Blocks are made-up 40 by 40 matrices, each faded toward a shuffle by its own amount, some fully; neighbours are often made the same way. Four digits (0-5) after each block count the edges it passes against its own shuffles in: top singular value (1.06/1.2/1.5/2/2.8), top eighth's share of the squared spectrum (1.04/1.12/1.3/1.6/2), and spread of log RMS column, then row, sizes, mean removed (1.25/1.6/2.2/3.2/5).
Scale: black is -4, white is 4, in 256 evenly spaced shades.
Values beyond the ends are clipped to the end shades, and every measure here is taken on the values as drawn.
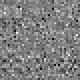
3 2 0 1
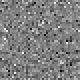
2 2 0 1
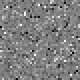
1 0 0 0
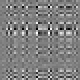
5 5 4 4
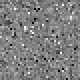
0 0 0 0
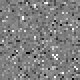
0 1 1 0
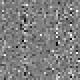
2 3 2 0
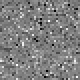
0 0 0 0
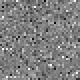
0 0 0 0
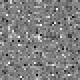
2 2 0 1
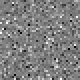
1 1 0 0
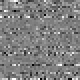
2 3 0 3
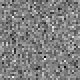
0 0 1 0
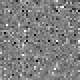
1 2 1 1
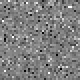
0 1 0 0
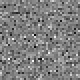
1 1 0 1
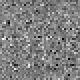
1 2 0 2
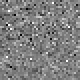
0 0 0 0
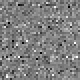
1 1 0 1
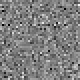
2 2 0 1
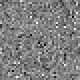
0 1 0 0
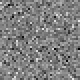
1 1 0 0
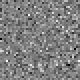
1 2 0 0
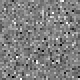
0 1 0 0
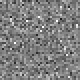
0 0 0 1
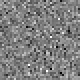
2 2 1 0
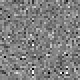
3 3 1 1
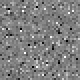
2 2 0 0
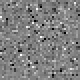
2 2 0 0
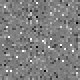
2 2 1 0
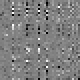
4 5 3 2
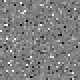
0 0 0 0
